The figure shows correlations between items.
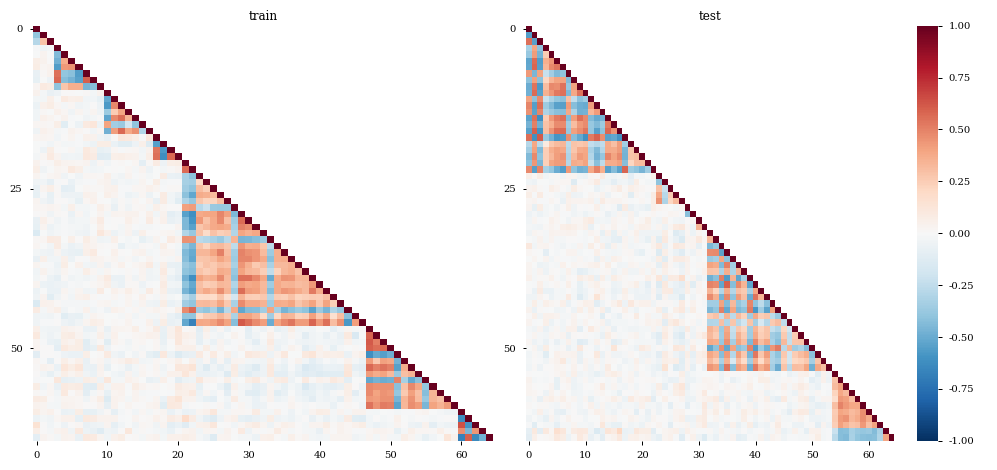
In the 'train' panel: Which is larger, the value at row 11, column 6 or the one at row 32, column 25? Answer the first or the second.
the second
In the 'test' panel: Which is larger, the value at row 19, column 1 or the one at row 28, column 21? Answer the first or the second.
the first
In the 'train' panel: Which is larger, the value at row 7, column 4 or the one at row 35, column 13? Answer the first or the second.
the second
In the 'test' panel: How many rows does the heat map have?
65
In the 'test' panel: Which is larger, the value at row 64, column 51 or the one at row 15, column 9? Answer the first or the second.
the second
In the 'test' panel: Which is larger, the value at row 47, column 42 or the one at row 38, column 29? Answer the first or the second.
the first
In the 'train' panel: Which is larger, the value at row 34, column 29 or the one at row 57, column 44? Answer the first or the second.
the first
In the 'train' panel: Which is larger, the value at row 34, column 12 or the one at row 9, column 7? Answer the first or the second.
the first
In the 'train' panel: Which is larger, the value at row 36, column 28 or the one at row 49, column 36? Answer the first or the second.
the second
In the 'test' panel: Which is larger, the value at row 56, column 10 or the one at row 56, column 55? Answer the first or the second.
the second
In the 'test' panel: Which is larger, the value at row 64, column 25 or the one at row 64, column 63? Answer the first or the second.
the second
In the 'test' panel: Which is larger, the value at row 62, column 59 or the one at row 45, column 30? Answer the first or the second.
the first
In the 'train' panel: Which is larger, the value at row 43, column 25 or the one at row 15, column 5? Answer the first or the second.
the first
